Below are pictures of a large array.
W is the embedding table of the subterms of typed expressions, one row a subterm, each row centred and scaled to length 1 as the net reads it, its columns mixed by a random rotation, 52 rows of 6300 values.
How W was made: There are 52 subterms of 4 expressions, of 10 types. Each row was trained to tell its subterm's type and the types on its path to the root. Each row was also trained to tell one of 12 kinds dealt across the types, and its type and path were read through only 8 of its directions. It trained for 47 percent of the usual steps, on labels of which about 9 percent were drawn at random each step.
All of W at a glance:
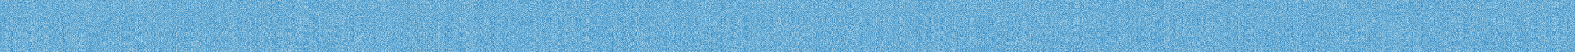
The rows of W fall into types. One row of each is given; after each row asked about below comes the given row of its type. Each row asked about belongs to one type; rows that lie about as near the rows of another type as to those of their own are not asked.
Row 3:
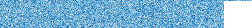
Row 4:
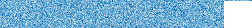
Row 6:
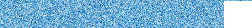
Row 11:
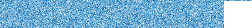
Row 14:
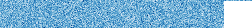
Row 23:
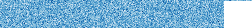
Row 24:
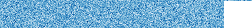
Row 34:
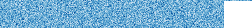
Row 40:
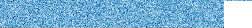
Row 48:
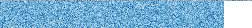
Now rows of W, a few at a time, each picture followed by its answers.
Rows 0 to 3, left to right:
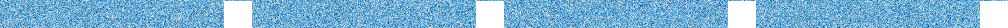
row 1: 14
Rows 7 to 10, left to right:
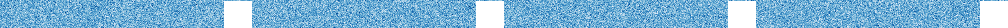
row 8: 14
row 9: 11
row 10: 14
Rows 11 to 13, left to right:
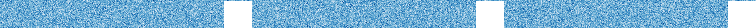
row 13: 48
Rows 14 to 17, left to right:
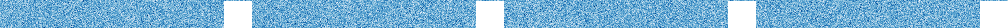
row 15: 24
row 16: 34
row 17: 11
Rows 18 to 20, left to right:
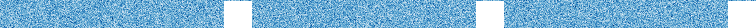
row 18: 6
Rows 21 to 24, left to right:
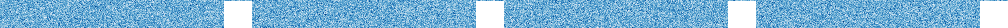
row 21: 40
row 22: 11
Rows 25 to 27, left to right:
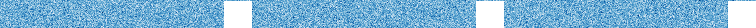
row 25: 48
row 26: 34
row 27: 34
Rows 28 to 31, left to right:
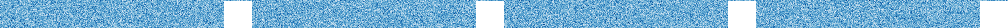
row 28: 40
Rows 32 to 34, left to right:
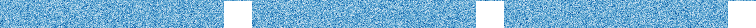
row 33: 3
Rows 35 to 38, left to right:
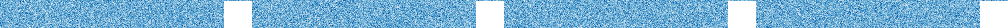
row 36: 34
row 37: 11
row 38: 11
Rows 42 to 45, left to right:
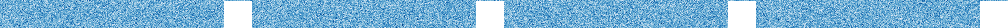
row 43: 14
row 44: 48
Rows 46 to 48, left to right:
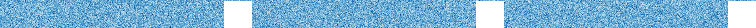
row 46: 6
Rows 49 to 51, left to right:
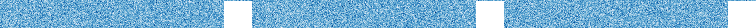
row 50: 34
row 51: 3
